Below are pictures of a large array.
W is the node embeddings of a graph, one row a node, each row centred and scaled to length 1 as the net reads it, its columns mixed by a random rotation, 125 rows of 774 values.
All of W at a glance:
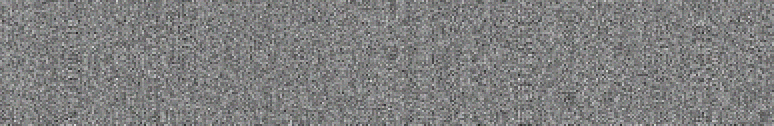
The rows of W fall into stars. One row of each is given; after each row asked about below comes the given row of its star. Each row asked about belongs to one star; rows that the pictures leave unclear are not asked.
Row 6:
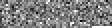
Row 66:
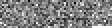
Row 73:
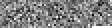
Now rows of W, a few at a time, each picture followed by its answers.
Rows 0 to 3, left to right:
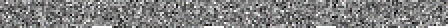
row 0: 6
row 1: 6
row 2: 66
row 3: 6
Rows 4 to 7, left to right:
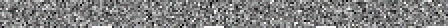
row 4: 6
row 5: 73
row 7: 73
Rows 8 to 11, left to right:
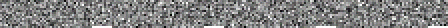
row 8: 66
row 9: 6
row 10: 73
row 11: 6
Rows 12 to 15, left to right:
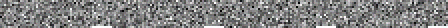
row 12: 66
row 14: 66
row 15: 6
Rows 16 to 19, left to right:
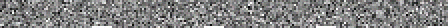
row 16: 6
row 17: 73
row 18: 6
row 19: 73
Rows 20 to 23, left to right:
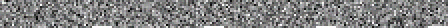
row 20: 73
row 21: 73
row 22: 66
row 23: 66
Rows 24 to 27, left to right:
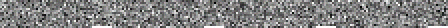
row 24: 66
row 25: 73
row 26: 6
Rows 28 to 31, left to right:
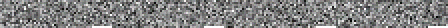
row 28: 73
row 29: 6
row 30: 73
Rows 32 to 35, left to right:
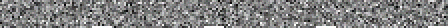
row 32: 6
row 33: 6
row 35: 73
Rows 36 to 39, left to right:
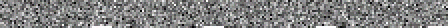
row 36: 66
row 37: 73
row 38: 6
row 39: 6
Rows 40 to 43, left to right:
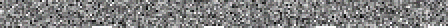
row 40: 73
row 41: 6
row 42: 66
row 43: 73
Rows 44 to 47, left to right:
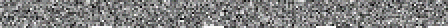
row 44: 73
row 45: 66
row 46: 6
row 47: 6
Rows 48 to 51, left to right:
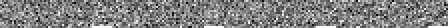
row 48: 66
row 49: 66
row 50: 66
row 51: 6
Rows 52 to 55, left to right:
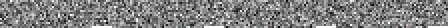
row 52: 66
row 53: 73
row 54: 6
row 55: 6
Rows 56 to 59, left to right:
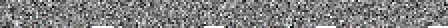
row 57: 66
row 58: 6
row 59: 6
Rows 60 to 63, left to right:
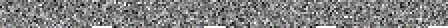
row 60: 73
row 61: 6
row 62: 6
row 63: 6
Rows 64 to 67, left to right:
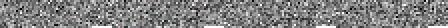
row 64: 73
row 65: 66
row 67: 6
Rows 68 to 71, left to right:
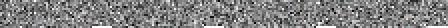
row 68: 6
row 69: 6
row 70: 73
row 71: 73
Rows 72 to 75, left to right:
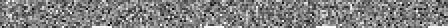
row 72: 6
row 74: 66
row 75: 66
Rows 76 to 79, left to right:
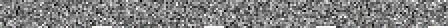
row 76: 73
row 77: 66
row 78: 6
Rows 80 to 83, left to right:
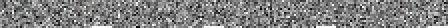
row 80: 73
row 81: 6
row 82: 66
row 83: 6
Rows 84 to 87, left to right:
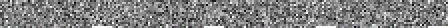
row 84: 66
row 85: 66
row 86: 6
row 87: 73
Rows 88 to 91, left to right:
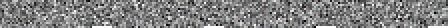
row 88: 6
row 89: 73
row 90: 6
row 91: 66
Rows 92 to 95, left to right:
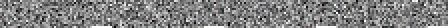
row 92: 73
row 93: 73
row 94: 73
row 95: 6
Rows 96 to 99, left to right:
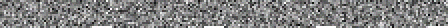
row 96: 73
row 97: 6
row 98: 73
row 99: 73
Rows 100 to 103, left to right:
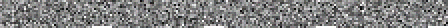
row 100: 73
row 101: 66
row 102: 73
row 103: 6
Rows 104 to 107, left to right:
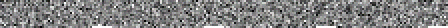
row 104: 66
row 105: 73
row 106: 73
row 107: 6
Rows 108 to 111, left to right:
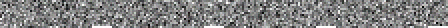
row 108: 66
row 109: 66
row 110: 6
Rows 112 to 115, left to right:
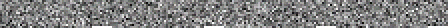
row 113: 6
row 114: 73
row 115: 6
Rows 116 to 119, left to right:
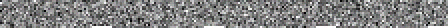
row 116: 6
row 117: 6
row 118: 73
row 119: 73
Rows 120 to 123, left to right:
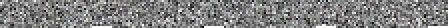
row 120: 6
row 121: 6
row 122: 66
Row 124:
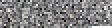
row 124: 66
